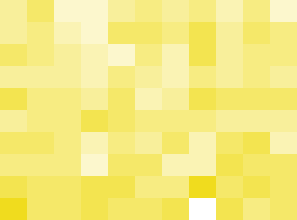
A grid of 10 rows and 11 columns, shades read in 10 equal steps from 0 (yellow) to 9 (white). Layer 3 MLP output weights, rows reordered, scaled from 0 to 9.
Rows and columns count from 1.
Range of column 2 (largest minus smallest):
2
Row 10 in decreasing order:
9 4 3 3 3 3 3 2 2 2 0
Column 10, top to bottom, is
4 3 4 4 3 5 2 3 2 4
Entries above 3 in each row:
10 7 9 11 5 9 6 6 2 2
